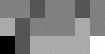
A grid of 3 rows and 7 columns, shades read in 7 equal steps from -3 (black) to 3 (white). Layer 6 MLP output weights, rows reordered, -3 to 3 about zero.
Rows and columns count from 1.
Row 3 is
-3 -1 1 1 1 1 3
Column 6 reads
-1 1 1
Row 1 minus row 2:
-1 1 -1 0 0 -2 0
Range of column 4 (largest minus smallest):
1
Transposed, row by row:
0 1 -3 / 0 -1 -1 / -1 0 1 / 0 0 1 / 0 0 1 / -1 1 1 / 0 0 3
